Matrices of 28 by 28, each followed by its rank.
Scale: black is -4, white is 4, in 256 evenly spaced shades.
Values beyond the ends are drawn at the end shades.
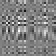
two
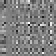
three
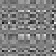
two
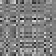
two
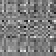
three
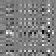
two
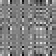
two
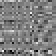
three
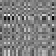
two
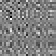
three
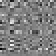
three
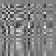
two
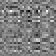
three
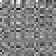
three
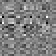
three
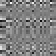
two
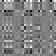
two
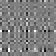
two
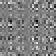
three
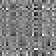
three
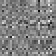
three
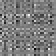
three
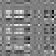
two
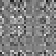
three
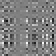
two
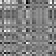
two
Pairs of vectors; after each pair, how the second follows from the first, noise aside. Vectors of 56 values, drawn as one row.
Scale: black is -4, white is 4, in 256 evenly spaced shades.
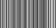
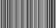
negated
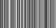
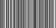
wrapped around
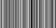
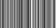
negated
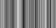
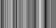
wrapped around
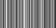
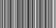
wrapped around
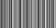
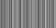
shrunk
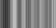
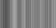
shrunk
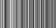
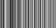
negated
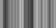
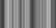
wrapped around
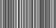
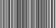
wrapped around
